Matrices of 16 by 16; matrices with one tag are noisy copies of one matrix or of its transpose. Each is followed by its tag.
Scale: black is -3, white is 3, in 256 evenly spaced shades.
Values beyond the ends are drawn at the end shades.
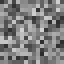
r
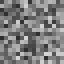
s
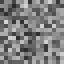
s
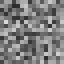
s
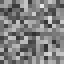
s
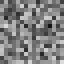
s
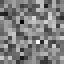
r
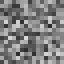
s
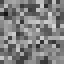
r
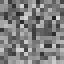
s
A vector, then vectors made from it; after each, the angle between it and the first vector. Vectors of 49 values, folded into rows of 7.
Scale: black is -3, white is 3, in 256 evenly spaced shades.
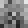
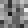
partly aligned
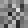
partly aligned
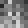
nearly opposite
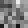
partly aligned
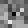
partly opposed
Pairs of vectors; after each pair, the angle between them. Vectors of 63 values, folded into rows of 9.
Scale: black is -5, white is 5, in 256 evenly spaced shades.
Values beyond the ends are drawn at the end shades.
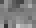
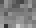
nearly parallel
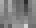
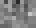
partly aligned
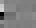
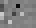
partly opposed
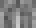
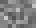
orthogonal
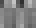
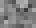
partly opposed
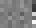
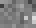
partly aligned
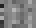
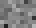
orthogonal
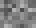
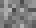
nearly opposite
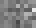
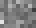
partly opposed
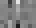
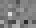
partly opposed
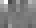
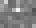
partly aligned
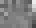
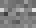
orthogonal
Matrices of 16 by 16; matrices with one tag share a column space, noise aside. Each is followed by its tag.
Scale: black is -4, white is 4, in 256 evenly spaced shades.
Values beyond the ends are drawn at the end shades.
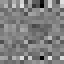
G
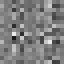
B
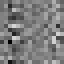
B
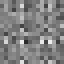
B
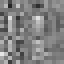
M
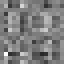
M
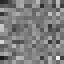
G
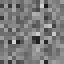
B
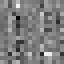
M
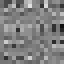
G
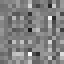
M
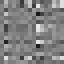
G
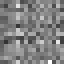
B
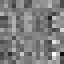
M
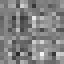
M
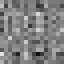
M
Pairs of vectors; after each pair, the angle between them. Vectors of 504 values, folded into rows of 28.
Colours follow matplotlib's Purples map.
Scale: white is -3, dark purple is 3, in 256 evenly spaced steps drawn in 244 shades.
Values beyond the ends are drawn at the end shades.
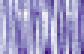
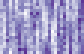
nearly parallel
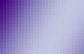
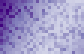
nearly parallel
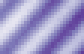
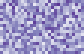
orthogonal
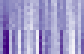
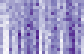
nearly opposite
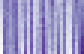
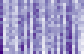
nearly opposite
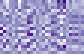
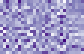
nearly opposite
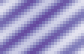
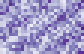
partly opposed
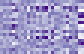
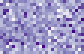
orthogonal
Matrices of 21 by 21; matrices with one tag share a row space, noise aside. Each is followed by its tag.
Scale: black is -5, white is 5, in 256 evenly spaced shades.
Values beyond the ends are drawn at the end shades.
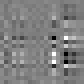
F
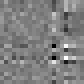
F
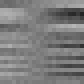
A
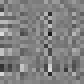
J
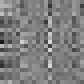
J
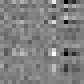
F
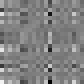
J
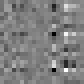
F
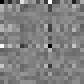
J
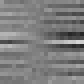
A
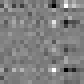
F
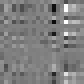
F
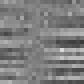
A
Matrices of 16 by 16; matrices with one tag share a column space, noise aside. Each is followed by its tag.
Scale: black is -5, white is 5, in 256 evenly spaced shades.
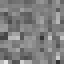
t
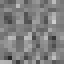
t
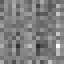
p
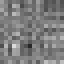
p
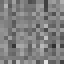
p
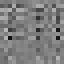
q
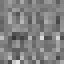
t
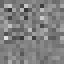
q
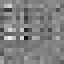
q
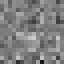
t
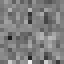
t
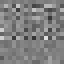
q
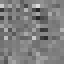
q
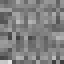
t
